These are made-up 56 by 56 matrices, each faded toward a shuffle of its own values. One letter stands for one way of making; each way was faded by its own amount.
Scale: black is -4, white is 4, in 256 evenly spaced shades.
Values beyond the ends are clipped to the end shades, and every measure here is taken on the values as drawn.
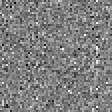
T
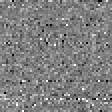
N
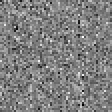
T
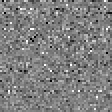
N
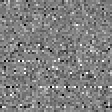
N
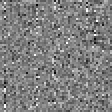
T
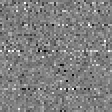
N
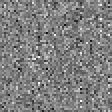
T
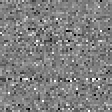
N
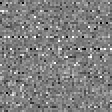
N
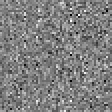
T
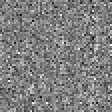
T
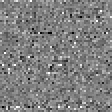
N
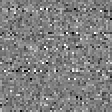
N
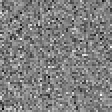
T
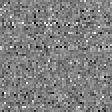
N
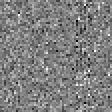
T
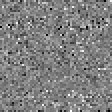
N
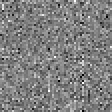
T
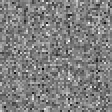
T
